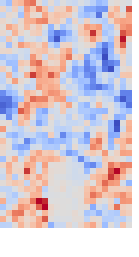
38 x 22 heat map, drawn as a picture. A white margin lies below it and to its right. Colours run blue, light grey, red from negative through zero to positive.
Mirror symmetry: none. Slope: none. Histogram: bell-shaped. Odd patch: calmer, in the bottom middle. Odd rows or columns: none. Grain: blotchy.
